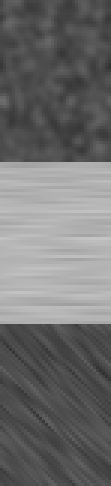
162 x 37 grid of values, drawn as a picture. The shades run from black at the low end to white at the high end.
It is made of 3 by 1 panels. Panel 1,1: low, blotchy, faint in contrast. Panel 2,1: high, streaked across, faint in contrast. Panel 3,1: low, slanting down to the right, faint in contrast.
